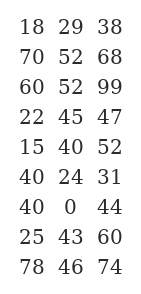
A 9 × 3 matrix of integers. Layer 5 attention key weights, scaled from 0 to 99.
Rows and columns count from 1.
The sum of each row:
85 190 211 114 107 95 84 128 198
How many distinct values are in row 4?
3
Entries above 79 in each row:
0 0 1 0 0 0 0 0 0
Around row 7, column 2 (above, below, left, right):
24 43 40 44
